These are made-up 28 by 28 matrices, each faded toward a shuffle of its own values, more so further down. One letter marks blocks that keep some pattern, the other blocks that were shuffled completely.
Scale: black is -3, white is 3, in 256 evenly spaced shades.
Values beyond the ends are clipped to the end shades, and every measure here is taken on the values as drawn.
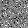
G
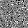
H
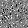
G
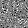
G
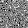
H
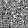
G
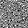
H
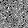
H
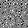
H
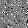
H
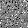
G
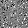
G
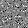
G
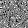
G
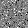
G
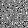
G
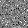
G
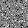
H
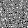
H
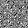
G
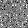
H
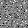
G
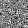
H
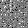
H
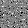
H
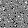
G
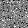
H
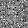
H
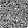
H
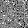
H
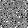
H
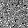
G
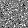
G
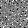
G
